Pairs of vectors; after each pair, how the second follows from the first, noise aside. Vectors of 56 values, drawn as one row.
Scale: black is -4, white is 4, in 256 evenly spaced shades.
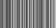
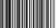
scaled up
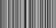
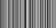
copied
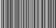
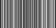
sign-scrambled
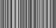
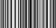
scaled up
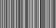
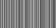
shrunk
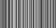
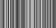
sign-scrambled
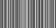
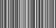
copied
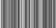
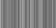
shrunk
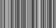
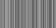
shrunk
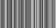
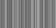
shrunk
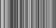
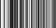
scaled up
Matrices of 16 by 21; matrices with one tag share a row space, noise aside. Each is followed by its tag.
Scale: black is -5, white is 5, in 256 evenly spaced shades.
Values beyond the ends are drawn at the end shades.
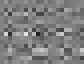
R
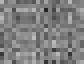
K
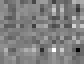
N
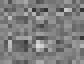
R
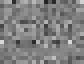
K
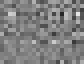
N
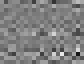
N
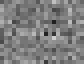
K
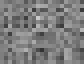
R
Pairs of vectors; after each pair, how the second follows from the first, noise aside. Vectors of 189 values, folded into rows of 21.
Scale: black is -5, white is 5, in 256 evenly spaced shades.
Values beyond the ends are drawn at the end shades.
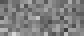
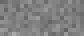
shrunk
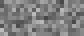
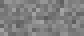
shrunk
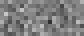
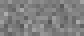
shrunk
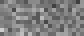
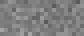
shrunk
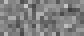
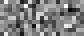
scaled up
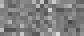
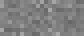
shrunk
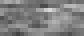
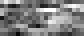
scaled up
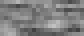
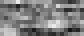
scaled up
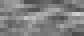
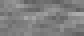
shrunk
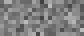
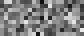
scaled up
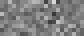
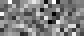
scaled up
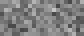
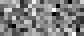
scaled up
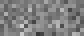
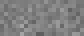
shrunk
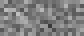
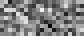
scaled up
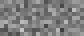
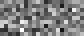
scaled up
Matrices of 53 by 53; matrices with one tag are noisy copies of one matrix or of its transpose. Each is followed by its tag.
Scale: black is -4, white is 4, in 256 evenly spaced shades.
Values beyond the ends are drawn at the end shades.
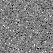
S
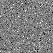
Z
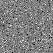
Z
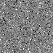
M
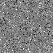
M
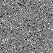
M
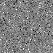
M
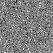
M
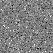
S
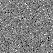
S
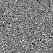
Z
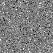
M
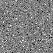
Z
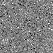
M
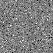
Z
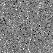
M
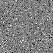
Z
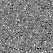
S
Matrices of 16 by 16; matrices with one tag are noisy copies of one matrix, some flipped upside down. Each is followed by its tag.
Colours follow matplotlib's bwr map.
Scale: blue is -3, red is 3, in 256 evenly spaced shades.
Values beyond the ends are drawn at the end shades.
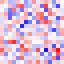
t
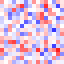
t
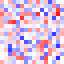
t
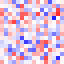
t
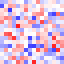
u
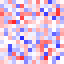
t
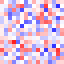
t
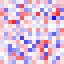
t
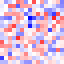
u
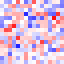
u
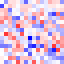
u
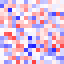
u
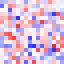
u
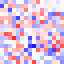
u
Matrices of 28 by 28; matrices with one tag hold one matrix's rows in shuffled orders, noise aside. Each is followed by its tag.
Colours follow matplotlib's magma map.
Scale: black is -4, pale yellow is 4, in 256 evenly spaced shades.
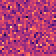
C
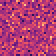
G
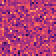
C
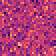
C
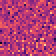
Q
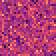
C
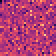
Q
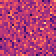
Q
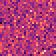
Q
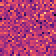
Q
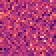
Q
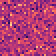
C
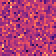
C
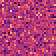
C
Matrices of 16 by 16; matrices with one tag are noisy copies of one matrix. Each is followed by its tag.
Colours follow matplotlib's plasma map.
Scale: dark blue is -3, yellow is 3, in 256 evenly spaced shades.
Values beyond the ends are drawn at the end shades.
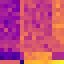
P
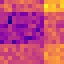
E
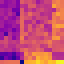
P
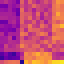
P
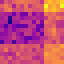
E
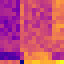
P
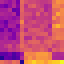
P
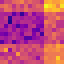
E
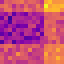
E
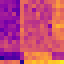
P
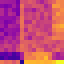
P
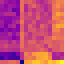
P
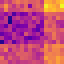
E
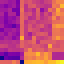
P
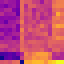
P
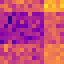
E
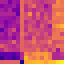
P
